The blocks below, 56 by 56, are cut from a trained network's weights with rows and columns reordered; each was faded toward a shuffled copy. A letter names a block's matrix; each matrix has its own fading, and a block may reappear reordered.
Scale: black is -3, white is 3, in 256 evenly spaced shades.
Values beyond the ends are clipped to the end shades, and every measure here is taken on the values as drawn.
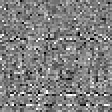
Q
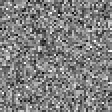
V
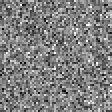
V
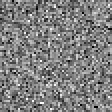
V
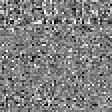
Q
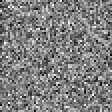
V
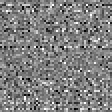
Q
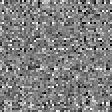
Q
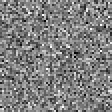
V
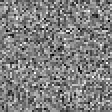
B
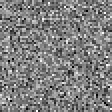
V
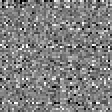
Q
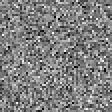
V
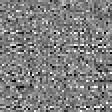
Q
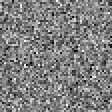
V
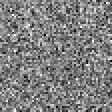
B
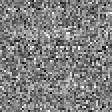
B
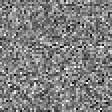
B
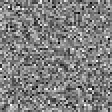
B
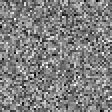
V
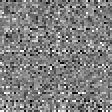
Q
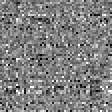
Q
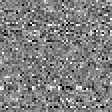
Q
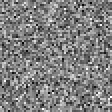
V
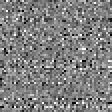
Q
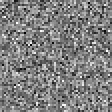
B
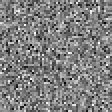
V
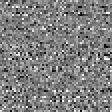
Q
